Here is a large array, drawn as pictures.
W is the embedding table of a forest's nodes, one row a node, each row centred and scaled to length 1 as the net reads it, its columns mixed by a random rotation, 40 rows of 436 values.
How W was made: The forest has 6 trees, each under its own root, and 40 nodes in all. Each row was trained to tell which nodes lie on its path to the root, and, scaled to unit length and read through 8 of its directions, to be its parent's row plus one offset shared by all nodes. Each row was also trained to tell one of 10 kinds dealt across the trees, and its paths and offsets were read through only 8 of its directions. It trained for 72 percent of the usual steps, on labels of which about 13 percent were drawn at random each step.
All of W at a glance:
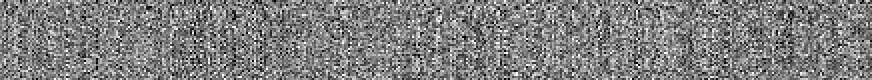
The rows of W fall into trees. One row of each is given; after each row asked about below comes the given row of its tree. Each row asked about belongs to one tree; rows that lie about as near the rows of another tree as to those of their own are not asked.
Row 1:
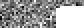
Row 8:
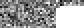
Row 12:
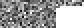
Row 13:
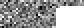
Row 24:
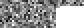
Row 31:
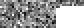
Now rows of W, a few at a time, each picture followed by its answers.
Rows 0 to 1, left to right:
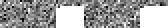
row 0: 1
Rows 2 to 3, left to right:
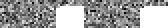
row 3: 13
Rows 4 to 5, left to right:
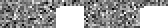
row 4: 13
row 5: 8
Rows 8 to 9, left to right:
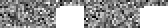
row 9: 24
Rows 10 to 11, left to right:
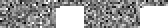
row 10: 31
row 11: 1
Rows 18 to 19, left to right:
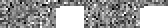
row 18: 31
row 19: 8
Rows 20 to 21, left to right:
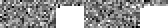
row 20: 1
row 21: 12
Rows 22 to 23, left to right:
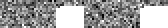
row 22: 8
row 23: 1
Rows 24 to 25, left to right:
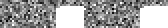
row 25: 8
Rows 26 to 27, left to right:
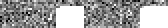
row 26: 1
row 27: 8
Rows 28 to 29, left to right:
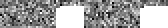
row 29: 31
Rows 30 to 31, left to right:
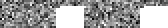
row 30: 24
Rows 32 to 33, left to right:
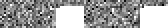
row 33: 1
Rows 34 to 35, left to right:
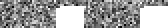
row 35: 13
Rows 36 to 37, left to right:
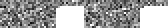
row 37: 8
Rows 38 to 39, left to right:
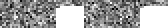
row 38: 1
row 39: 8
